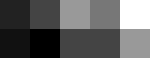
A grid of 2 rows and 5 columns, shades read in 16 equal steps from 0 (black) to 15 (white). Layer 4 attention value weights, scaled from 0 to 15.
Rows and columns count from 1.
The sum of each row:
37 18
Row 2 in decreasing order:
9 4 4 1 0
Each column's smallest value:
1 0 4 4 9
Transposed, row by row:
2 1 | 4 0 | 9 4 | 7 4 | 15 9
